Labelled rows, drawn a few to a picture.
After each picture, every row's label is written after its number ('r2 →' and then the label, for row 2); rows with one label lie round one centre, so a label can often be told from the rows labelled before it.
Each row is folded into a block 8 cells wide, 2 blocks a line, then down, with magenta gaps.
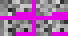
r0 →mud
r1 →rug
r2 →mud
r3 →mud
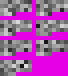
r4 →mud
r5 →mud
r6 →mud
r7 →mud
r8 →mud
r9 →mud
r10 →rug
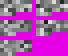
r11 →mud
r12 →mud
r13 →rug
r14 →mud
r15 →rug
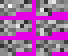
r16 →rug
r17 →mud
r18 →rug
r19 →mud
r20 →mud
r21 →mud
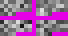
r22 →rug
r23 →mud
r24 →rug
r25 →mud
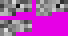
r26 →mud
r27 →rug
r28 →mud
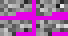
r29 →rug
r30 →rug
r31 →mud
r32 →mud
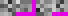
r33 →mud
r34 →rug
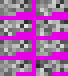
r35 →rug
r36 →rug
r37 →rug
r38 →mud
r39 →rug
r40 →rug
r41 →rug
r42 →mud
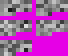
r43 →mud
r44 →mud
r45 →rug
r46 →rug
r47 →mud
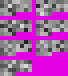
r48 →mud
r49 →mud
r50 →mud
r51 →mud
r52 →rug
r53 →rug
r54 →mud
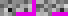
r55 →mud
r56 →mud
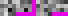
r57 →mud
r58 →mud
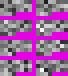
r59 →mud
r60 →mud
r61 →rug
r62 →rug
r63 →mud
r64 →rug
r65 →mud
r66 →mud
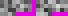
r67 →mud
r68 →mud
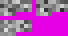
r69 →mud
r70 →mud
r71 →rug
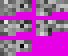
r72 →rug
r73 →mud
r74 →rug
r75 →mud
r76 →rug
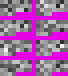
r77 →mud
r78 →rug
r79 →rug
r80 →mud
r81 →mud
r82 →rug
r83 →mud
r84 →rug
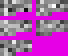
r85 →mud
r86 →rug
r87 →rug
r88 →rug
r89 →mud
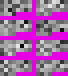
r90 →mud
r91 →rug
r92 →rug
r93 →mud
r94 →rug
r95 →rug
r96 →rug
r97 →rug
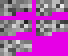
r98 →mud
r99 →rug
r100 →rug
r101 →rug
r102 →mud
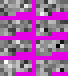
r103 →rug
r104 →mud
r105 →mud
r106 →mud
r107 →mud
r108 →rug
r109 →rug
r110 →mud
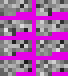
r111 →rug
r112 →mud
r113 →mud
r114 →rug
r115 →rug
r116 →rug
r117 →rug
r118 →mud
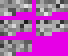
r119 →mud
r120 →rug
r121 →rug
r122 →rug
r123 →mud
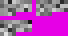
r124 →mud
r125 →rug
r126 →mud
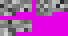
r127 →mud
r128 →rug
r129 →mud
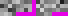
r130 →mud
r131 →rug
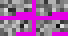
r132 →mud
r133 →mud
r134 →rug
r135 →rug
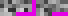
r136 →mud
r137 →mud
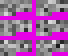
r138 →mud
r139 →mud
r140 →mud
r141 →mud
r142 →rug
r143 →rug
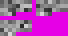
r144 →mud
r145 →mud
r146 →rug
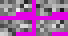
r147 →rug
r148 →mud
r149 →mud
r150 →rug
